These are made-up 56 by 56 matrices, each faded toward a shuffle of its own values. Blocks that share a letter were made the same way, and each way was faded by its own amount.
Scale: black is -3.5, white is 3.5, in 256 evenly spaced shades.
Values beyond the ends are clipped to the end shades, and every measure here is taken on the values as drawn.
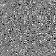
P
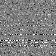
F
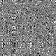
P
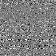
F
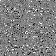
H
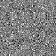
P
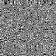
P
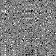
P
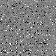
H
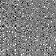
P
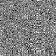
P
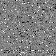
H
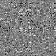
P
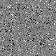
H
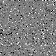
H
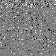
H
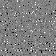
H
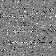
H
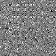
P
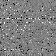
H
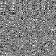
P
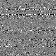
F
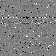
H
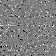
H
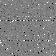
H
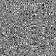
P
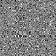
P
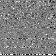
F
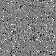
H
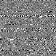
F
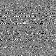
F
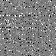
H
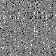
H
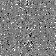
H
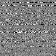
F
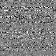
F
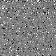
H
